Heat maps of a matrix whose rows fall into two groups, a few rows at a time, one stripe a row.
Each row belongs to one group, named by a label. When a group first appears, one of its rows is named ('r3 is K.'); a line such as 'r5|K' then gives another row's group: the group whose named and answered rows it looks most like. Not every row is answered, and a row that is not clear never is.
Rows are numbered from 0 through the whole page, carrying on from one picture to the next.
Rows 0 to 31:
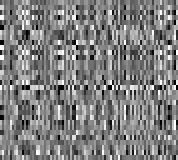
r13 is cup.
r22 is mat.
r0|cup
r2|cup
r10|cup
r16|cup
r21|mat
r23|mat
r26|mat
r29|mat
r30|mat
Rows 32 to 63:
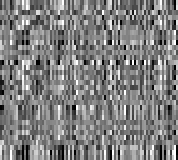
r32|cup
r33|cup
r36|cup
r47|cup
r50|mat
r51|cup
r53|mat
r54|mat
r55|mat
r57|mat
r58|cup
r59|mat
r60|mat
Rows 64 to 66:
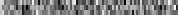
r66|mat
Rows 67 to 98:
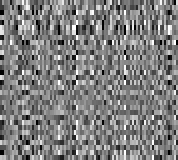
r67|cup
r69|mat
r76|mat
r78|mat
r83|mat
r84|cup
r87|cup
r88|mat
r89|cup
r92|mat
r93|cup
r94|mat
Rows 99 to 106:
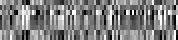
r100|cup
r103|cup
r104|cup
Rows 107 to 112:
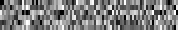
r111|cup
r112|cup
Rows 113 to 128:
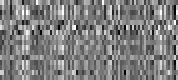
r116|cup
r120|cup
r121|mat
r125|cup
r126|cup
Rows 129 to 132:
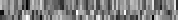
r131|mat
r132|cup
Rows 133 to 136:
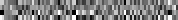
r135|mat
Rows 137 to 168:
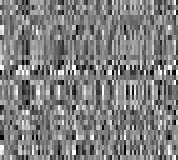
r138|mat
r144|mat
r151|cup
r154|mat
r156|mat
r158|mat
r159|cup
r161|cup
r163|mat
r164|mat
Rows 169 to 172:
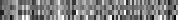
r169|mat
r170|cup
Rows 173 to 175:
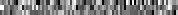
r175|cup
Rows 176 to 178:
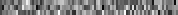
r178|mat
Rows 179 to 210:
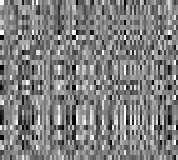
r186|mat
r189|mat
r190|cup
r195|cup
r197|cup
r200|mat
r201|mat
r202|mat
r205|mat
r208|mat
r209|mat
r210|cup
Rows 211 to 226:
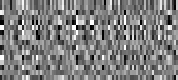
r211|cup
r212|cup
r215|mat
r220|mat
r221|cup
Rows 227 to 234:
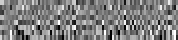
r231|mat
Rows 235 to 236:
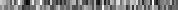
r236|mat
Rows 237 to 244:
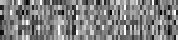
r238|mat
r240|mat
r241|cup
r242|mat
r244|cup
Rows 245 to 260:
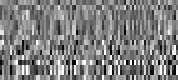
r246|mat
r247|cup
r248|cup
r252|cup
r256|cup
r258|cup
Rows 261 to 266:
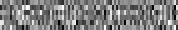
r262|cup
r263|cup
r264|cup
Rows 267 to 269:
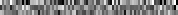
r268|cup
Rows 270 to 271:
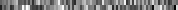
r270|mat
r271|cup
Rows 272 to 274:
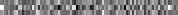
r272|mat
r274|mat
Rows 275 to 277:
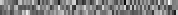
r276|mat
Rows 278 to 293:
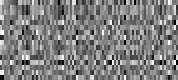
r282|cup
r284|mat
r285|mat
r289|cup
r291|cup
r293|mat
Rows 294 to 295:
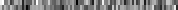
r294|mat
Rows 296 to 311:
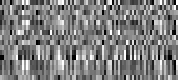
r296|cup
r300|cup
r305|mat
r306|mat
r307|mat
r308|cup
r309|cup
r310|cup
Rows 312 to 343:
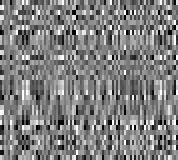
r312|cup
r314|mat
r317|cup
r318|mat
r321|mat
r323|cup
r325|cup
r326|mat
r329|cup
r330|cup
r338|mat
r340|mat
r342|mat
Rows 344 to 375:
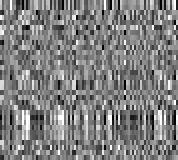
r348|cup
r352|mat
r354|mat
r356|mat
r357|mat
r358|cup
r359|cup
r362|mat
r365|mat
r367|cup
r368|cup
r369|cup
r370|cup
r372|mat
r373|cup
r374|mat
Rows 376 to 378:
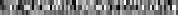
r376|mat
